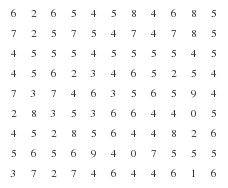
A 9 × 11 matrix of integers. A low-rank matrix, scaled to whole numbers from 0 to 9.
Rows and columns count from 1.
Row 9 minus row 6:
1 -1 -1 2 1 0 -2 0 2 1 1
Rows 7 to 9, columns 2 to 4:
5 2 8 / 6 5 6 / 7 2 7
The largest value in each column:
7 8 7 8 9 6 8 7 8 9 6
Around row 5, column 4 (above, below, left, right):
2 5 7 6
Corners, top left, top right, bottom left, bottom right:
6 5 3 6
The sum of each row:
59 61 52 46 59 46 54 57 50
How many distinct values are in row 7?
5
